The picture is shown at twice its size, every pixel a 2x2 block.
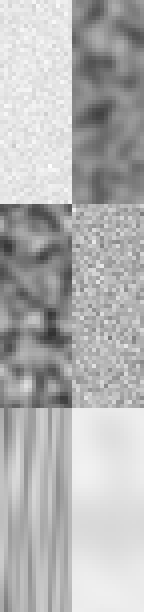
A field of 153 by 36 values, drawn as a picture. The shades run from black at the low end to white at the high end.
The table splits into 3 rows of 2 panels. Panel 1,1: very high, fine-grained, faint in contrast. Panel 1,2: middling, blotchy. Panel 2,1: middling, blotchy, strong in contrast. Panel 2,2: high, fine-grained. Panel 3,1: high, streaked downward. Panel 3,2: very high, smooth, faint in contrast.
